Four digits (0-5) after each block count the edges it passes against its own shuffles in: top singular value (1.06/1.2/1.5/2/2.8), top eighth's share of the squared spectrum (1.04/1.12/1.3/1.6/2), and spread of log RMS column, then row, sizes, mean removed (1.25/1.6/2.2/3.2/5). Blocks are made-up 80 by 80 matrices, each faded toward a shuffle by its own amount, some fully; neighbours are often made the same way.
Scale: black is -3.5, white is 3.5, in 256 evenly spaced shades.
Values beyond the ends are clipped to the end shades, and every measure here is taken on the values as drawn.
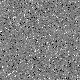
0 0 0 0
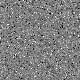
1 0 0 0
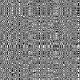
5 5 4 3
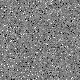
2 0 0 0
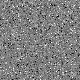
2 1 0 0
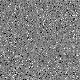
3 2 1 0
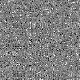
4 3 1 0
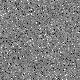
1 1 0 0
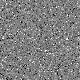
3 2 0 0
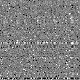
4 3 1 2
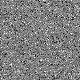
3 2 0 0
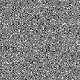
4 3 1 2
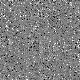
3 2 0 1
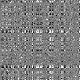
5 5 3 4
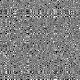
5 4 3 3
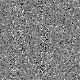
1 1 2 0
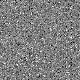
1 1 1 0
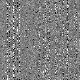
2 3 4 0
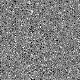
0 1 2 0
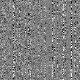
2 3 4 0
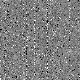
2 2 2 0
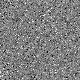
0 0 0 0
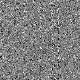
1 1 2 0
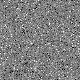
0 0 0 0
